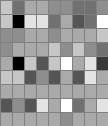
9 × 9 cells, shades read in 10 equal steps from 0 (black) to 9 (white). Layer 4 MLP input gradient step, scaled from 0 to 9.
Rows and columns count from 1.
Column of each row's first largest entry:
1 9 9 5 6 8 1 6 1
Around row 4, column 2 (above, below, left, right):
5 0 5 6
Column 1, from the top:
7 7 5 5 6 7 6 3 6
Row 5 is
6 0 7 3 7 9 6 8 2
